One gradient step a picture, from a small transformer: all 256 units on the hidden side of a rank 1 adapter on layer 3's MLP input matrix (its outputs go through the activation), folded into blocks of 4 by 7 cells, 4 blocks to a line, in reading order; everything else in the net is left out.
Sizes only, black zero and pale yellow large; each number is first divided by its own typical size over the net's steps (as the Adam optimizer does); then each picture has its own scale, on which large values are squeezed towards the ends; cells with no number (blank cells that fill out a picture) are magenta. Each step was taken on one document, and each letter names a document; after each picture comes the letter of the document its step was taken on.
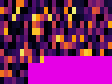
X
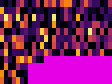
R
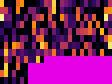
R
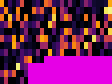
R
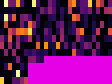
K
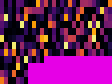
R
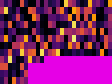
X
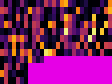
R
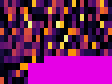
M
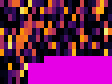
M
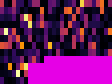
K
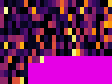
X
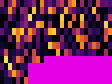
M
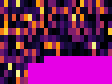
K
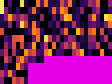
R
